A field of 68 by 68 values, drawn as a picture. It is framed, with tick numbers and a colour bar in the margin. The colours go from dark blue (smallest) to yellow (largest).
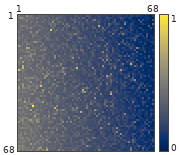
Grain: fine. Stripes: none. Average level on the scale: 30%. Slope: up to the left.
